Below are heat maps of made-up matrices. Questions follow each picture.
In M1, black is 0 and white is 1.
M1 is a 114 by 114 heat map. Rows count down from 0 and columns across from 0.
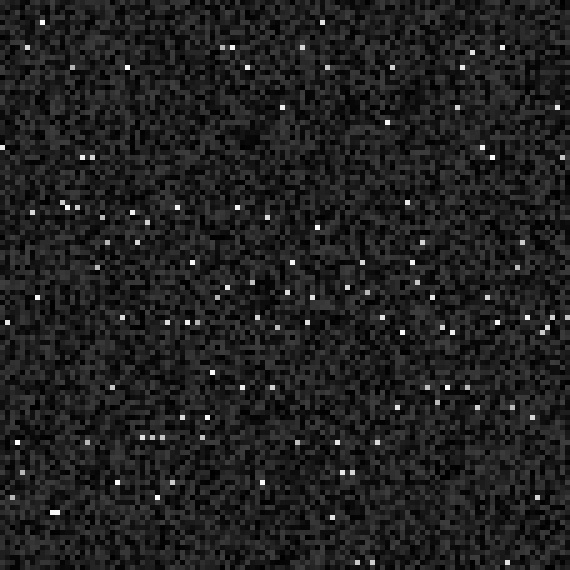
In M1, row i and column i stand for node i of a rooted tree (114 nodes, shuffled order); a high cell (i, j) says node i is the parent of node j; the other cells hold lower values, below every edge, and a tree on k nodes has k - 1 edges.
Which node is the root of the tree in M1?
9
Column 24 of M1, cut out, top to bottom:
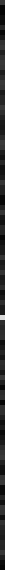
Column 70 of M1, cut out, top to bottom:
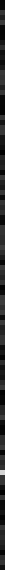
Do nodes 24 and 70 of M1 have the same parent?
no
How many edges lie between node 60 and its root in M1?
1
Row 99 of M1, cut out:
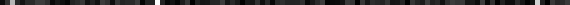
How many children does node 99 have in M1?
3
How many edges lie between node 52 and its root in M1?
4
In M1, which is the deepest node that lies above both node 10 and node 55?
65
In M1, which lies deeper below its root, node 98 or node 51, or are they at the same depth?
node 98
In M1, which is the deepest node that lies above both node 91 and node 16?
21
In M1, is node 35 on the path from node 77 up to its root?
no
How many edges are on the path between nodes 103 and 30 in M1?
4
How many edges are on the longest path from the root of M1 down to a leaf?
38
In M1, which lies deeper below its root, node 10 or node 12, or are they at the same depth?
node 10
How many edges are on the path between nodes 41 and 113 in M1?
8
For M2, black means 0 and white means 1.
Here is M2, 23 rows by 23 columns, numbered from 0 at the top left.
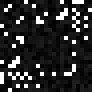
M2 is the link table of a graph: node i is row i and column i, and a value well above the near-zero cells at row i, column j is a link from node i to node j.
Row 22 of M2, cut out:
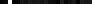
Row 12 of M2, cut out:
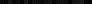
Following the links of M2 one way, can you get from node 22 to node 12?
no
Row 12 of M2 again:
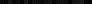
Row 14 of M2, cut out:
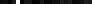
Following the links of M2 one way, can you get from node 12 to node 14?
no
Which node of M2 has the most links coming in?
node 18
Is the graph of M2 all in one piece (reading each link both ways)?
no
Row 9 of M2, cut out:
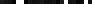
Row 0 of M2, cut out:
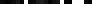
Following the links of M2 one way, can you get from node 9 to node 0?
yes
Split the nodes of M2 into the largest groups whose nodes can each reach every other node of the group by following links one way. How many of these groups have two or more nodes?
1
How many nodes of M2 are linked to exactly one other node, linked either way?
8
